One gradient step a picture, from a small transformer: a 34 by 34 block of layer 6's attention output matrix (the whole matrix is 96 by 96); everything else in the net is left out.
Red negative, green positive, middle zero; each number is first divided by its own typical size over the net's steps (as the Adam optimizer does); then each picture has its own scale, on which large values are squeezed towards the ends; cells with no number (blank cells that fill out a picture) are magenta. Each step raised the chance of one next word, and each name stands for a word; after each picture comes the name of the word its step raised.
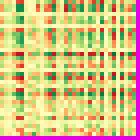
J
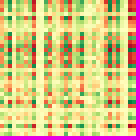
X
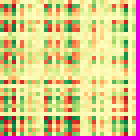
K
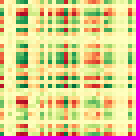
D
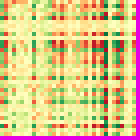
X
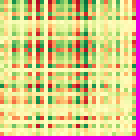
X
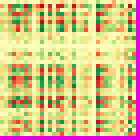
K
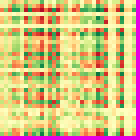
J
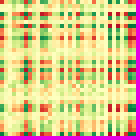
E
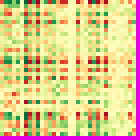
D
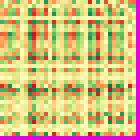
K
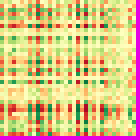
E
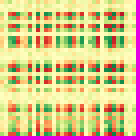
E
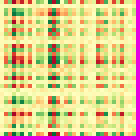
D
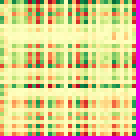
D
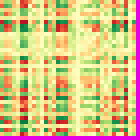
K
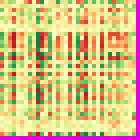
J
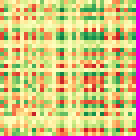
J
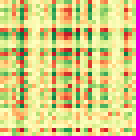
J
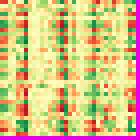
E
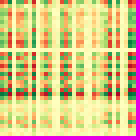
J
